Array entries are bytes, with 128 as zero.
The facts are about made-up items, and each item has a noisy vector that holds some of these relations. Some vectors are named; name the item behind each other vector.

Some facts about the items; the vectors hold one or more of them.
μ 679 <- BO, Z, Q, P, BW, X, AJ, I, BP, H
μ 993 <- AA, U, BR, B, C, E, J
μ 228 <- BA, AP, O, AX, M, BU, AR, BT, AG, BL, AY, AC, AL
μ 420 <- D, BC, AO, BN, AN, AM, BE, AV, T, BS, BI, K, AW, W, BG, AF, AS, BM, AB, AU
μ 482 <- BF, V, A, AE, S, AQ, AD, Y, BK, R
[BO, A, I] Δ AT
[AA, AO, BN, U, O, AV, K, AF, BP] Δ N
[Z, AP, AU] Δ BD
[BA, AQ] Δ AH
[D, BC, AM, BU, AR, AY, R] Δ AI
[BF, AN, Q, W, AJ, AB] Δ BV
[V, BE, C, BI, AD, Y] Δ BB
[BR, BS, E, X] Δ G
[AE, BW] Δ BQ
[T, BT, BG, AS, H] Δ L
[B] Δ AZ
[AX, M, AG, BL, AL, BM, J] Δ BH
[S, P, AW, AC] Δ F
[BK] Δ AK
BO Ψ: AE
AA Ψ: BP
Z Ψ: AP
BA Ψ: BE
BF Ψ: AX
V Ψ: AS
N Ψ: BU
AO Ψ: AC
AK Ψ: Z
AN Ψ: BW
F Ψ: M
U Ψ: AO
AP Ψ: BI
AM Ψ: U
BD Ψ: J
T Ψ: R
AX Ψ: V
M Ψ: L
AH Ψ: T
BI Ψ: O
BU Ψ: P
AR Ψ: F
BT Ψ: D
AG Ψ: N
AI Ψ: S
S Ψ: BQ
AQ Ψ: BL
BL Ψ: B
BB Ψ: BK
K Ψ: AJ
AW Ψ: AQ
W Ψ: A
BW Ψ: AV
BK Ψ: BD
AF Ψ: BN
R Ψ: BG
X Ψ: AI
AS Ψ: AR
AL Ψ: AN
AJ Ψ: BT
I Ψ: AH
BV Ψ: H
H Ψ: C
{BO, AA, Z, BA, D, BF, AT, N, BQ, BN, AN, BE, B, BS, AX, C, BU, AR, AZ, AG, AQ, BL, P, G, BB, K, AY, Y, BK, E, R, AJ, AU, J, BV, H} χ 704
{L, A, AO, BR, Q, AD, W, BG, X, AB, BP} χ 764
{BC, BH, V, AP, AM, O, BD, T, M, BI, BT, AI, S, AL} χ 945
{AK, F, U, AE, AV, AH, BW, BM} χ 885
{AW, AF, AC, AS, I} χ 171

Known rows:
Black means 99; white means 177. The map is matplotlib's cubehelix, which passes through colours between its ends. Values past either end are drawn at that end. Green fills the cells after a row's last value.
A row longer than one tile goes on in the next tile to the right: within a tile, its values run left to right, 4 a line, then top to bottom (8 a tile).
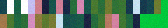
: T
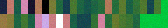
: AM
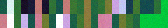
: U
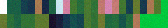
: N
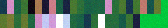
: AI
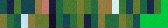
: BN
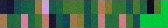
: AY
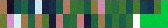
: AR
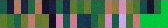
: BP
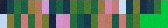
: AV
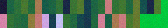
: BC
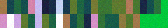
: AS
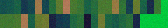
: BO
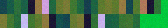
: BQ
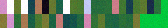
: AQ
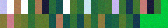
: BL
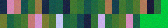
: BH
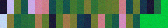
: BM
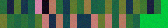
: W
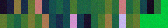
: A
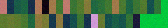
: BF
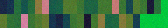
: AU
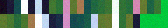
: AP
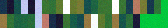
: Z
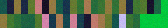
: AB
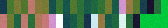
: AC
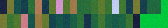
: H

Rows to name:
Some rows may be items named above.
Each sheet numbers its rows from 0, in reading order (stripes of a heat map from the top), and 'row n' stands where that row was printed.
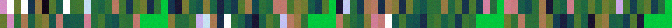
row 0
AQ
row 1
O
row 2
BT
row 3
AG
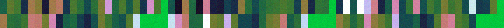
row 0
BD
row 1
V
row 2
T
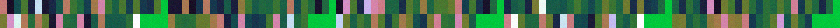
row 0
AR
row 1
AD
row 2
BM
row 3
F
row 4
X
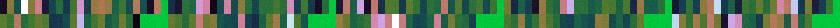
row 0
R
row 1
BG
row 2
AM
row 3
BB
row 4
AV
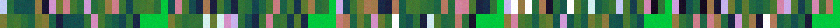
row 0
AJ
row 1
AL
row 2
AF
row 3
BL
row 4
AN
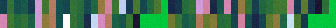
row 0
BW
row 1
BG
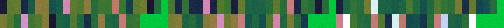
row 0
B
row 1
X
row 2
F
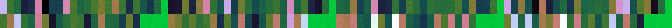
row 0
AX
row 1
L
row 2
M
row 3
AO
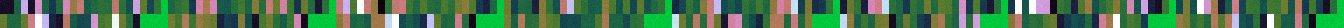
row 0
BI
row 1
J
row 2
AW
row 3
BB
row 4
AV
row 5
AE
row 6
AH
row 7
I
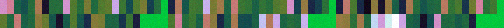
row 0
AG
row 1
AK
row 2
S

